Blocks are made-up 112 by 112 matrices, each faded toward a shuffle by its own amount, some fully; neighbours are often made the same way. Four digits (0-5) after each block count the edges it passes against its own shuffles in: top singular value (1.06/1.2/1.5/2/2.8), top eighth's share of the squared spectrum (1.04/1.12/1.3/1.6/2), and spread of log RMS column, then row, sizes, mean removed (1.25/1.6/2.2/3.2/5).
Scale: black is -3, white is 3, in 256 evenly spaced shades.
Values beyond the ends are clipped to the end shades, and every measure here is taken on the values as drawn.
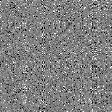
4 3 2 2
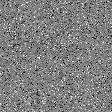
2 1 0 0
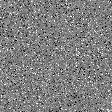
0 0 0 1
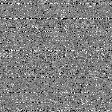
2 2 0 3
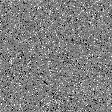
0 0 0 0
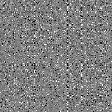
4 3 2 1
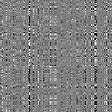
5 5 4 3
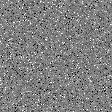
0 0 0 0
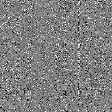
4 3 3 1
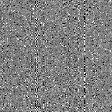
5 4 3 2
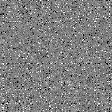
4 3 2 2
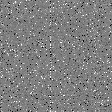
3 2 1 0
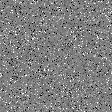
0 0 0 0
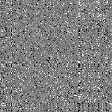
4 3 2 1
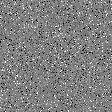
0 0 0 0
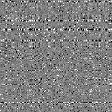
5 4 2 3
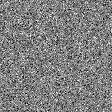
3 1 0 0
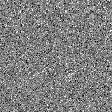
3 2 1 0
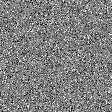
2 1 0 0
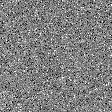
2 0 0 0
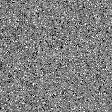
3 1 0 0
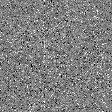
1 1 1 0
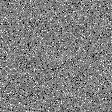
1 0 0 0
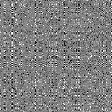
5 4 3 3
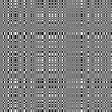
5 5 5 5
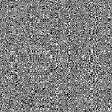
4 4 3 2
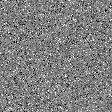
1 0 0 0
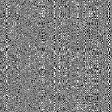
5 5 4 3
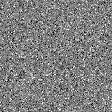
3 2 1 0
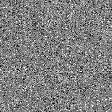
3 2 1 1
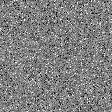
1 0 0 0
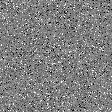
2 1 0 0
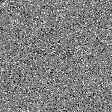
0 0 0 0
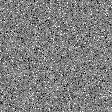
0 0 0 0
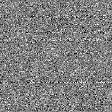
2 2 0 3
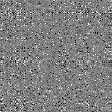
4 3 2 2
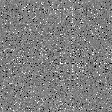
3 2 1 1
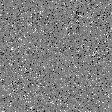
3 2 1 0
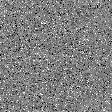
2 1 0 0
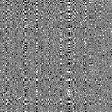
5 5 4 3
